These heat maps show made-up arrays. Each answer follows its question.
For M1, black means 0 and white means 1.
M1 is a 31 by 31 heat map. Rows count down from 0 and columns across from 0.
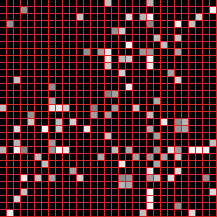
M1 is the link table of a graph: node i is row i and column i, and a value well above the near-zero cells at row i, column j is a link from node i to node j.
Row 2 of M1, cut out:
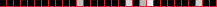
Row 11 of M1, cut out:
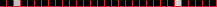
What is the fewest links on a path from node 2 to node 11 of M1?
1
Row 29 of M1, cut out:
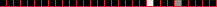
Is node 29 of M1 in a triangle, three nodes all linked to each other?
yes
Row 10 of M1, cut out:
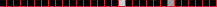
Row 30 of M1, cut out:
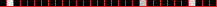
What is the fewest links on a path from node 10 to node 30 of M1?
4
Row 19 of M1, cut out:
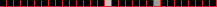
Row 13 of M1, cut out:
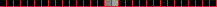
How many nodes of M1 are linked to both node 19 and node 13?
1
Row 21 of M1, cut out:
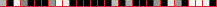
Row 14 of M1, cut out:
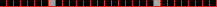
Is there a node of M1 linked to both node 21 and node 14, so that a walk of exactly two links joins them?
yes
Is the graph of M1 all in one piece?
yes
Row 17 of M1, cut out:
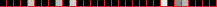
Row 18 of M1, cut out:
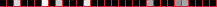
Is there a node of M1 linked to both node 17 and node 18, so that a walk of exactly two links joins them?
yes
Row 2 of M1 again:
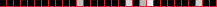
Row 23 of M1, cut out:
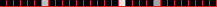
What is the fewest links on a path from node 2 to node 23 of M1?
3
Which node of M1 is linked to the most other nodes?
node 21
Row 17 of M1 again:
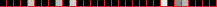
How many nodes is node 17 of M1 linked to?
6
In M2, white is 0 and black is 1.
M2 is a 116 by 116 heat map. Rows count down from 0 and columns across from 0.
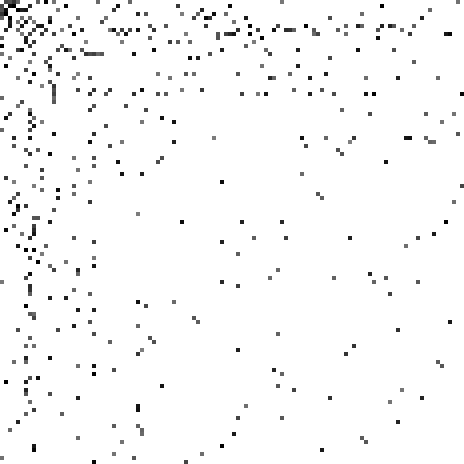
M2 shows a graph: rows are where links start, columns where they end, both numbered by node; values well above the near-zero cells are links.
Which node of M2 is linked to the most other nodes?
node 7
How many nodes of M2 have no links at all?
0
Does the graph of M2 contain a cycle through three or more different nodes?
yes
